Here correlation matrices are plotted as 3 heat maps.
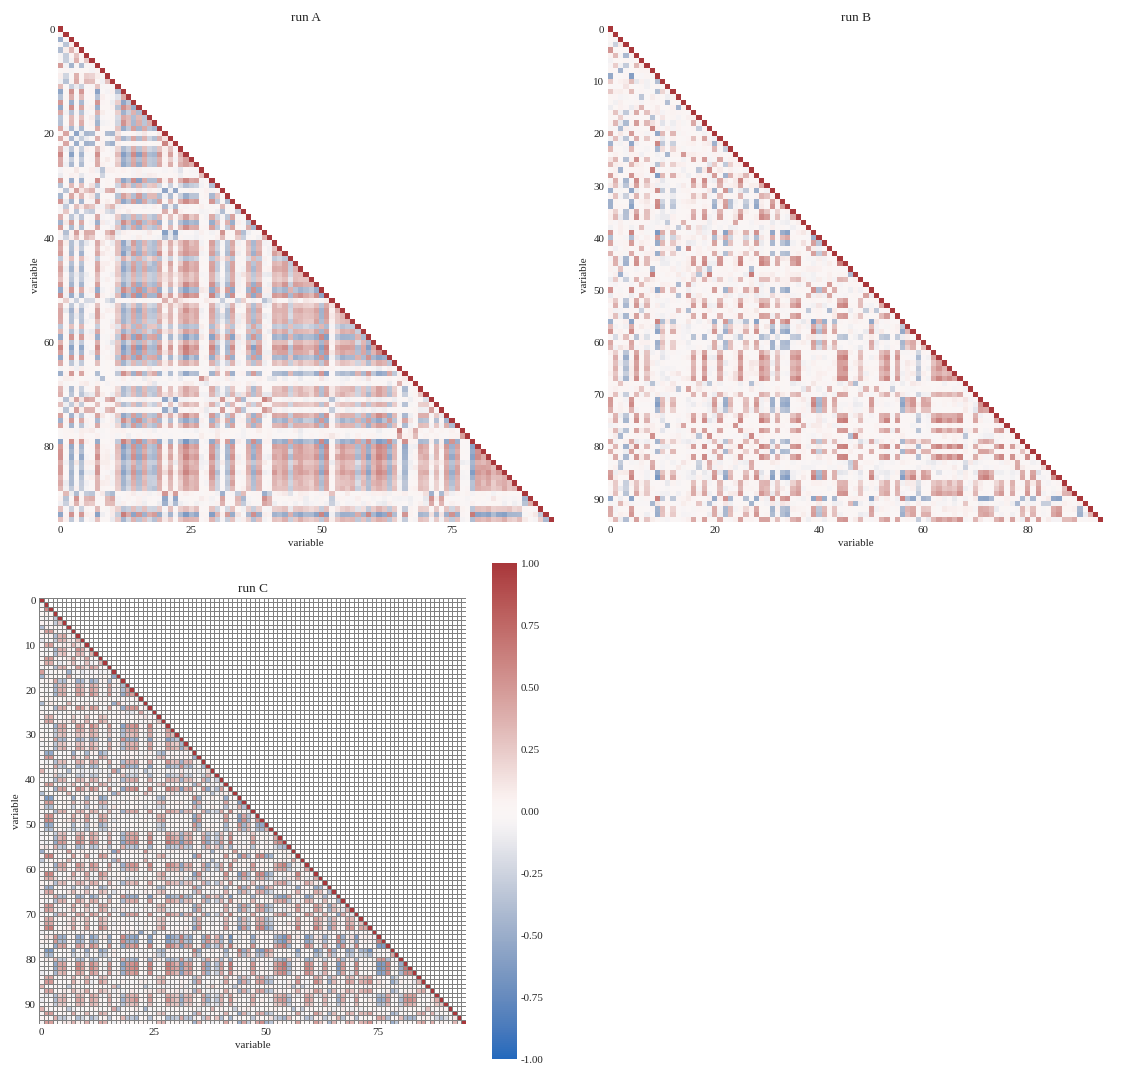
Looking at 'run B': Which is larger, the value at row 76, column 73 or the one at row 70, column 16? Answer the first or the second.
the second
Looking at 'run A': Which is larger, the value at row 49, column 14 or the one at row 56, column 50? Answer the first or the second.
the first
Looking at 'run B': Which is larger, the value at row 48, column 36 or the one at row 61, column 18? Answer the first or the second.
the first
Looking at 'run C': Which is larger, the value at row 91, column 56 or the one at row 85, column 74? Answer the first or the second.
the second
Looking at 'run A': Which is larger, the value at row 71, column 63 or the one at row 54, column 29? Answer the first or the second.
the second
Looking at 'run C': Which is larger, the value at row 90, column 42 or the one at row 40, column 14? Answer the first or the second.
the first
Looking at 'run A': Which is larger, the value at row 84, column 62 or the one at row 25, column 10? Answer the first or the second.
the first
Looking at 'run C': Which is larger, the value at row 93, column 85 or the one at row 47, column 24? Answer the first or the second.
the second
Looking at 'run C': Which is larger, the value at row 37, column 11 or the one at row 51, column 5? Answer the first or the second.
the second
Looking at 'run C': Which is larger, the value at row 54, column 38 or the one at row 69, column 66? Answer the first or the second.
the second
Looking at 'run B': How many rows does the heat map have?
95
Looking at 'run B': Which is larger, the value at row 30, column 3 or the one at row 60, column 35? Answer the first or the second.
the second
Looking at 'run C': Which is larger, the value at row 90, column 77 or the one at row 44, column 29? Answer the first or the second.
the first
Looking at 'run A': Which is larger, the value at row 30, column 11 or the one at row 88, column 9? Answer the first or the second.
the second
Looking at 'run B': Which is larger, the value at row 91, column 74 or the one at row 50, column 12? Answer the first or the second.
the second
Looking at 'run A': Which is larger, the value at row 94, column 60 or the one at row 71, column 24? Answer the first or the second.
the first
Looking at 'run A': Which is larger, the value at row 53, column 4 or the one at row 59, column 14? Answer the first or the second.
the first
